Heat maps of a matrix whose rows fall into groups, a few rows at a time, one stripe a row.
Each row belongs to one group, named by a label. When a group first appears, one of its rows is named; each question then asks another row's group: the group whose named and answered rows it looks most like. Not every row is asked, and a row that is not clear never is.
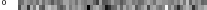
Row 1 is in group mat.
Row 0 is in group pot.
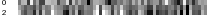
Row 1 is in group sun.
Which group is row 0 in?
mat
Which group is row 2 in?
sun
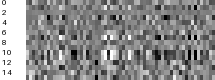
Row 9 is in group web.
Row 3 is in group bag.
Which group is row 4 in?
mat
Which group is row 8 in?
pot
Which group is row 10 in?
sun
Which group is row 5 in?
pot
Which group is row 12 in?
mat
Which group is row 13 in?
web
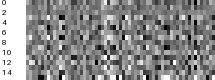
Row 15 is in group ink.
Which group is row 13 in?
sun
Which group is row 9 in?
bag
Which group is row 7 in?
web
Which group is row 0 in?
sun
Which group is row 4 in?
sun
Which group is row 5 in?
bag
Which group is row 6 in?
mat
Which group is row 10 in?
pot
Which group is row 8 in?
sun
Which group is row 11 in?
sun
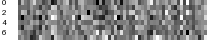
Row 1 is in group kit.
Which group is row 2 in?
mat
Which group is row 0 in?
pot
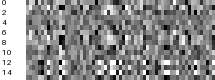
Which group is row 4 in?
kit
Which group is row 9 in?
bag
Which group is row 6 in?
mat
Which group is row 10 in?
kit
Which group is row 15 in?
bag
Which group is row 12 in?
ink
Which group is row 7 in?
web
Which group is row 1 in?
web
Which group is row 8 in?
web
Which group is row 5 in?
bag
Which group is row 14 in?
ink
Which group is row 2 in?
sun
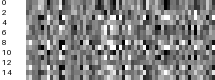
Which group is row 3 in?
ink
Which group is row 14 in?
ink
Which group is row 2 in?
pot
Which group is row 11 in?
sun
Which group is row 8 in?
web
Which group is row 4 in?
web
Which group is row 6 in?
sun
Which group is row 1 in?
bag
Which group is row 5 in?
sun
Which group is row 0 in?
bag
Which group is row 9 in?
ink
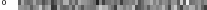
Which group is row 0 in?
pot
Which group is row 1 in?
web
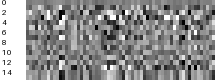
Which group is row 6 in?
pot
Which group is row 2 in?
web
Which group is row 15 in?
web
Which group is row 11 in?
web
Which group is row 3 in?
ink
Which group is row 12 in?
kit
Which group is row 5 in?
mat
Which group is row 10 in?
kit
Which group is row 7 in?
kit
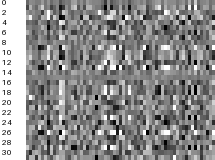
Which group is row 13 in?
ink
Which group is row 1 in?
pot
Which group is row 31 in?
mat
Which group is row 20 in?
kit
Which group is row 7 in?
kit
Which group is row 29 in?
sun
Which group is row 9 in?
ink
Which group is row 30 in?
kit
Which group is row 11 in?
web
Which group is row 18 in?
sun
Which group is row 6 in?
sun
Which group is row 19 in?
mat
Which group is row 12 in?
sun
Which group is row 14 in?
pot
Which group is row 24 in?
bag
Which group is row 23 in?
sun
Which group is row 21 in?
mat
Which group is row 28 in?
bag
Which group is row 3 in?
web
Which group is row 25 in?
mat
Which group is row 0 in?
pot
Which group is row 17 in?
sun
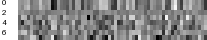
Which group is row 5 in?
kit
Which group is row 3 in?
mat
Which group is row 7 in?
bag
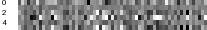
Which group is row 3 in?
ink
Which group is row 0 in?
mat
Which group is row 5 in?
sun
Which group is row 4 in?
bag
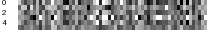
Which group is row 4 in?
sun
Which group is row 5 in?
kit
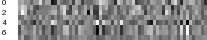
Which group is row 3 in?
pot
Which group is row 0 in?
web
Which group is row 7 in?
pot
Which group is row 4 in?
sun
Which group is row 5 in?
pot
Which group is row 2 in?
mat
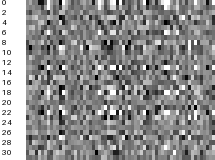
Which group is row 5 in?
mat
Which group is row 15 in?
mat
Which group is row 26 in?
web
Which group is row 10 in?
kit
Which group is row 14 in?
bag
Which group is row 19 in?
web
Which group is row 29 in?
ink
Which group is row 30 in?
mat
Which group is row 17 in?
web
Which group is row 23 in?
pot
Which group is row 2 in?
kit
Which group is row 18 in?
ink
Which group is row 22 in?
ink
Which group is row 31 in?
mat
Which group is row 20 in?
pot
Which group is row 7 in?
bag
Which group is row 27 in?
kit
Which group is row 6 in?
ink
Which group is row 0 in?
ink
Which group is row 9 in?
kit
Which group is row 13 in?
ink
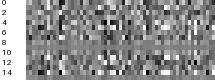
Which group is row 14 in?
ink
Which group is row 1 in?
ink
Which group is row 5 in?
ink
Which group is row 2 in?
bag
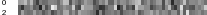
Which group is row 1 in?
kit
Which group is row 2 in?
pot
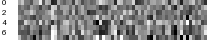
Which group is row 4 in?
pot
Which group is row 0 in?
web
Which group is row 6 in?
kit
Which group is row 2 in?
bag
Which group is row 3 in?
sun
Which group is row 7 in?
sun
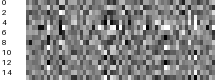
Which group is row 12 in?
bag
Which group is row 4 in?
pot
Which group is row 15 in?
sun
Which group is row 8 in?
kit
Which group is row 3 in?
pot
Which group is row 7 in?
bag
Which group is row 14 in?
pot
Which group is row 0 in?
kit
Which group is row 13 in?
ink
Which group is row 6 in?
web
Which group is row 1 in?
web
